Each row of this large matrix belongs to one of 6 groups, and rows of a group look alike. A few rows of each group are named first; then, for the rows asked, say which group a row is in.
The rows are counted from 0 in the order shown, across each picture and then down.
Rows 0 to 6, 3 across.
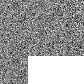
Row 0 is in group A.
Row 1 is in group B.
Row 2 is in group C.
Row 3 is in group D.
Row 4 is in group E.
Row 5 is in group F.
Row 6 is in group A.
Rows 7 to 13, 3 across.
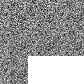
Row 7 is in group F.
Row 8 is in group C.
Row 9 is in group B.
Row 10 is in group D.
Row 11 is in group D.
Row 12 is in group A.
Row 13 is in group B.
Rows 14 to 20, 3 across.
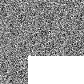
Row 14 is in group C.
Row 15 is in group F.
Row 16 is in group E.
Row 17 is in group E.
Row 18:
A
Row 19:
D
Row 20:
C
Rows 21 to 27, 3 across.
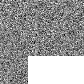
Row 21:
E
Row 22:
F
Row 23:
B
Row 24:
A
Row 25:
F
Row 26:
A
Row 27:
D
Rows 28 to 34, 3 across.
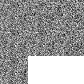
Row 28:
E
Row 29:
F
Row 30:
C
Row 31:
E
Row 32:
E
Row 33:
D
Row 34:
E
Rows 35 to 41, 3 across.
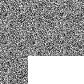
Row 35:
C
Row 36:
F
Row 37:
B
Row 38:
C
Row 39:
C
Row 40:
F
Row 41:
D
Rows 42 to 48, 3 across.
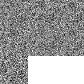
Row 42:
D
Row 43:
B
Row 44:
A
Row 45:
E
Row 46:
B
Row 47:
A
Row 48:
C
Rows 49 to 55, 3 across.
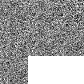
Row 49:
F
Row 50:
B
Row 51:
C
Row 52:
E
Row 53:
B
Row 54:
D
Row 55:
D
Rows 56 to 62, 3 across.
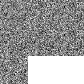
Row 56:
B
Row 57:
E
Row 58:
A
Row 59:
D
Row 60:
F
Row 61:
A
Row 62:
E
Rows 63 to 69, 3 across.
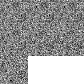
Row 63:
A
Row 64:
A
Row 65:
A
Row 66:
A
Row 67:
F
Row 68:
F
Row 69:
C
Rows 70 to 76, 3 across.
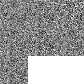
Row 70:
B
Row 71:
F
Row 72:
E
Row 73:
F
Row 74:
F
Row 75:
A
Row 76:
F
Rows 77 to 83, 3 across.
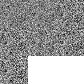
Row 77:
D
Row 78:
B
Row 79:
C
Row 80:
C
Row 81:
E
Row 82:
D
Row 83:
C
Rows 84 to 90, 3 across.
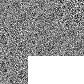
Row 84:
A
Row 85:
B
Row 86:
C
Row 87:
C
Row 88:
D
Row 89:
A
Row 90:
C
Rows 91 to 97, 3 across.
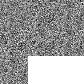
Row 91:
F
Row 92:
D
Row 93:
E
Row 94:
C
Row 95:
B
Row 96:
E
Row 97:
E
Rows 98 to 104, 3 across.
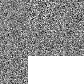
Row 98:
B
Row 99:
E
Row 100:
D
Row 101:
A
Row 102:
F
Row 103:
F
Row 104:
A
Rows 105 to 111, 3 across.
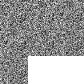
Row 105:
D
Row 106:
E
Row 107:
B
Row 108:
B
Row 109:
A
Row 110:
D
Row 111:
D
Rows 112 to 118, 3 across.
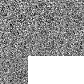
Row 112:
C
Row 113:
F
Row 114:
F
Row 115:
E
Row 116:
A
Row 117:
E
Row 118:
D
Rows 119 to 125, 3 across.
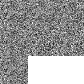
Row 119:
B
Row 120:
B
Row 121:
A
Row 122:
F
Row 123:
D
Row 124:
E
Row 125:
B
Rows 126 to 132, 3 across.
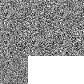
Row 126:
B
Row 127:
F
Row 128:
B
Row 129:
D
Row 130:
B
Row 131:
C
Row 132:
A
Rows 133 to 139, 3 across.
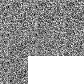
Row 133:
A
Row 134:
F
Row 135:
F
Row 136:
D
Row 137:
F
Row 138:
E
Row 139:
D
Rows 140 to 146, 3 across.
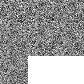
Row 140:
C
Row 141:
F
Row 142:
A
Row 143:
F
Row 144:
B
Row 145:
C
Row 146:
B
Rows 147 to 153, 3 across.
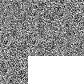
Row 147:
A
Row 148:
F
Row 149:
C
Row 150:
B
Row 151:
B
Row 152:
E
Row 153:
C
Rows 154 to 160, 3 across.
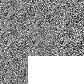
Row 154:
B
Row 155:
C
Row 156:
D
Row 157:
B
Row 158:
B
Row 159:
B
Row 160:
A
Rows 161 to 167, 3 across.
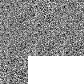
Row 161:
D
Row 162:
C
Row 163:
A
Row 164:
D
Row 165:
D
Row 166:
D
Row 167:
F
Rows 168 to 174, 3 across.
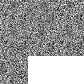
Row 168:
E
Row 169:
A
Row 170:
E
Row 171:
B
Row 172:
E
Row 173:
B
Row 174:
C
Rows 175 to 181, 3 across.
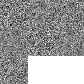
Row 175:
D
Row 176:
B
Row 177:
A
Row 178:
A
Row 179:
C
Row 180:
E
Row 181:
B
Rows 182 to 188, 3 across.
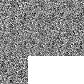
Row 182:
E
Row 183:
B
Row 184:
B
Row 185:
E
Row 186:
E
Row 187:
E
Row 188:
C
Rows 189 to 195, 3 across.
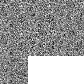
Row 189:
C
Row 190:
C
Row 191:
E
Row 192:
C
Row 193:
E
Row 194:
A
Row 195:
F
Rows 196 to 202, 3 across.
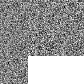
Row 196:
A
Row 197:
E
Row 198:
A
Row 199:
D
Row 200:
F
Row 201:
D
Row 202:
A
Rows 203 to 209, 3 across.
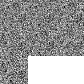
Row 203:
A
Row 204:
D
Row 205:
A
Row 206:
C
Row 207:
A
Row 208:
B
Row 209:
C
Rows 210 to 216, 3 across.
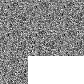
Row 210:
F
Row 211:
A
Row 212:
F
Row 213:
A
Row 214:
F
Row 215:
A
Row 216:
E
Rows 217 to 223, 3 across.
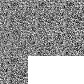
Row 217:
F
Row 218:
F
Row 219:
F
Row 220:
A
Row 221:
C
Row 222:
C
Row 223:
F
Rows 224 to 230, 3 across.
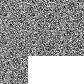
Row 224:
C
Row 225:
C
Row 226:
A
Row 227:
C
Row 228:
D
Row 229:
F
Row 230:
A
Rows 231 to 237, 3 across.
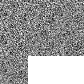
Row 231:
E
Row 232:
E
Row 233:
C
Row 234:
C
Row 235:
A
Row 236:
D
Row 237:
C
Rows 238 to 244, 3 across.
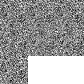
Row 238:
C
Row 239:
C
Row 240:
C
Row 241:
E
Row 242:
B
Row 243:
B
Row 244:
C
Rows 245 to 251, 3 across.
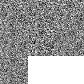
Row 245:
C
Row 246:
F
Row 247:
E
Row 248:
E
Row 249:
F
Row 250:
A
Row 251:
F
